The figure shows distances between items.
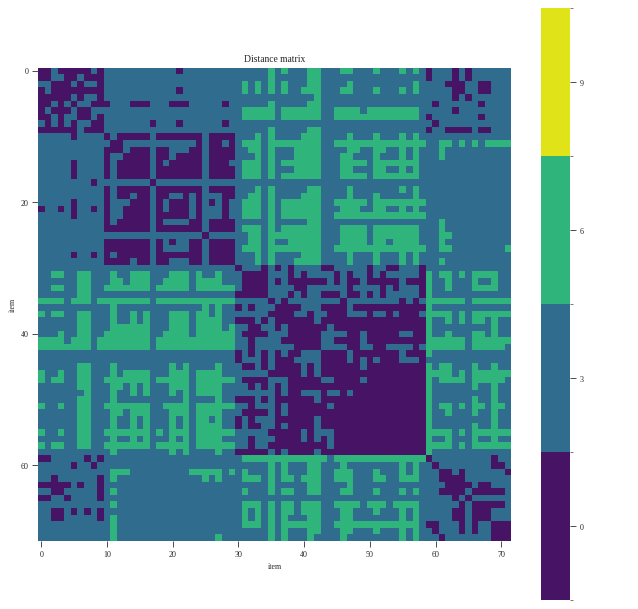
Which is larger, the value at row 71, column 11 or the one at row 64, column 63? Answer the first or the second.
the first
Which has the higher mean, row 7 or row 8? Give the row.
7
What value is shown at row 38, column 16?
6
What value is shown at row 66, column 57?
6
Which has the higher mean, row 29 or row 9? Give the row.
29
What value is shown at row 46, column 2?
3
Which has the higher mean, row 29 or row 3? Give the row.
3
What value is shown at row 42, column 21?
6
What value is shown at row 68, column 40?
3
